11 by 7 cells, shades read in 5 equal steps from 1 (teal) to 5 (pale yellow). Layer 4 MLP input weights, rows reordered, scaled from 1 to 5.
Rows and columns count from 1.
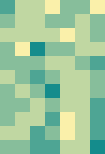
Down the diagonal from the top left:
2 4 4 3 4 4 3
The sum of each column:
35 41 33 33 44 42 30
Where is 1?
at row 4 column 3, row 7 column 4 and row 11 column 7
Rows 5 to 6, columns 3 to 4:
3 4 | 2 3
